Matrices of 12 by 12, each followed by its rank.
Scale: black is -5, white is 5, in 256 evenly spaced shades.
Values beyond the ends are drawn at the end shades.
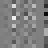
two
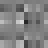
one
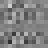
two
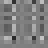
one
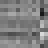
two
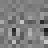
two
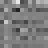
two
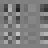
one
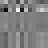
one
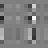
one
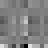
one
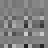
one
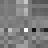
two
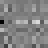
two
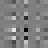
one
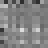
two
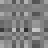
one
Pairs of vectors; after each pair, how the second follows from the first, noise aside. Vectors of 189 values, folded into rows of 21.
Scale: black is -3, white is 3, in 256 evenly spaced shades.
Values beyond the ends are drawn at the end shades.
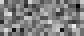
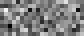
wrapped around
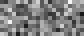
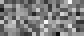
wrapped around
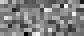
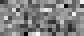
sign-scrambled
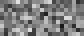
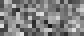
wrapped around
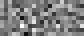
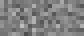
shrunk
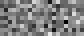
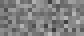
shrunk
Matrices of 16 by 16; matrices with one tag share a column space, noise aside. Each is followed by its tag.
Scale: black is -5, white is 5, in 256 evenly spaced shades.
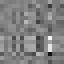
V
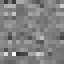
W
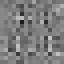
V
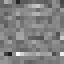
W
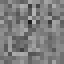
V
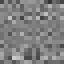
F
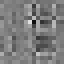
V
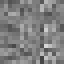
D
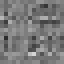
V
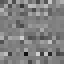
W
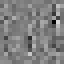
V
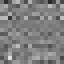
F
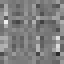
V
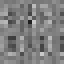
V
